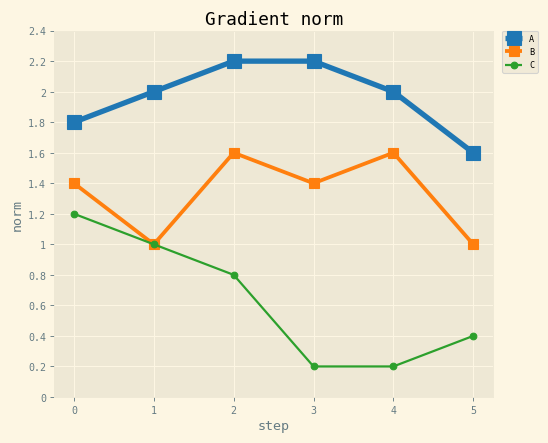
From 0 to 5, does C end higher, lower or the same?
lower
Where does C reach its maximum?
0
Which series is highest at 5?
A
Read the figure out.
Title: Gradient norm
x-axis: step, ticks 0 1 2 3 4 5
y-axis: norm, ticks 0 0.2 0.4 0.6 0.8 1 1.2 1.4 1.6 1.8 2 2.2 2.4
Legend: A, B, C
Values:
A: 1.8 2 2.2 2.2 2 1.6
B: 1.4 1 1.6 1.4 1.6 1
C: 1.2 1 0.8 0.2 0.2 0.4
